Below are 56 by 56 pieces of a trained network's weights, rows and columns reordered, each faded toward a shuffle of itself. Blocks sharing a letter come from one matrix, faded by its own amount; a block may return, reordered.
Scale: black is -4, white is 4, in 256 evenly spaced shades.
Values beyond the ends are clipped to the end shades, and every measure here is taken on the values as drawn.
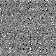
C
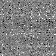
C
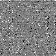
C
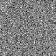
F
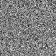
F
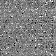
C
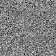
F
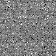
C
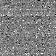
C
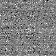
C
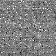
C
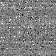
C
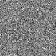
F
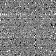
C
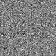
F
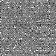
C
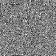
F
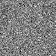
F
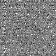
C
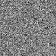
F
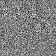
F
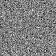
F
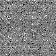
C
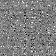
C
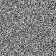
F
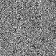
F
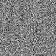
F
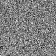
F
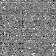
C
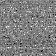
C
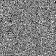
F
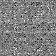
C
